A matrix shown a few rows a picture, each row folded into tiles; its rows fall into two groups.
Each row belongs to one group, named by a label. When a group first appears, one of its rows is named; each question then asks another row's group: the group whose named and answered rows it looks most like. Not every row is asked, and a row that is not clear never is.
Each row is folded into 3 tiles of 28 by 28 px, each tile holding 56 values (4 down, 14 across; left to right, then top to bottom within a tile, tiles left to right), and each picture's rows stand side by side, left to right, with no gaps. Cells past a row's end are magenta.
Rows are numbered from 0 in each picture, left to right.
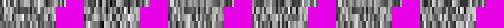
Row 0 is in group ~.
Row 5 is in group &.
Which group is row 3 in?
&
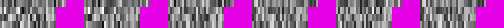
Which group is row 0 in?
&
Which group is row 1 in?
&
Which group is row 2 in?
~
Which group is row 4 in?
&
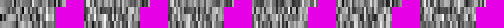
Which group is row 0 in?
&
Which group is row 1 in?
~
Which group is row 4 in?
~
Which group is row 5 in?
~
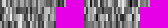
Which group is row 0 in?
~
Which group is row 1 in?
~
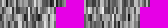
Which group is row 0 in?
~
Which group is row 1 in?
&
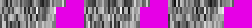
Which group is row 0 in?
&
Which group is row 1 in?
&
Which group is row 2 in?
&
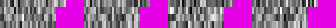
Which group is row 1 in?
~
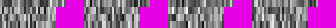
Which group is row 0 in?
&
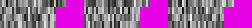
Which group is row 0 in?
~
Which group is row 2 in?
~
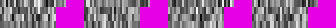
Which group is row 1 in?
~
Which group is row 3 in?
~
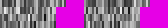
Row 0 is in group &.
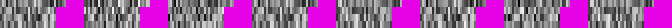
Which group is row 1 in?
~
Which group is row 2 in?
&
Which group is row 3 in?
~
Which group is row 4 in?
~
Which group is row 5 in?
~
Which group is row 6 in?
&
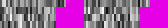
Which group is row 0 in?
~
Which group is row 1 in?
&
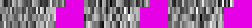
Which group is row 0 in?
&
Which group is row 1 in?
&
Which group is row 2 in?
~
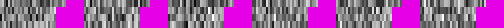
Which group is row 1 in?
~
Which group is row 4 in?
&
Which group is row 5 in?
~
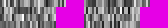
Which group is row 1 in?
&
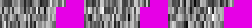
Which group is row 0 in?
&
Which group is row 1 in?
&
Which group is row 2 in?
&
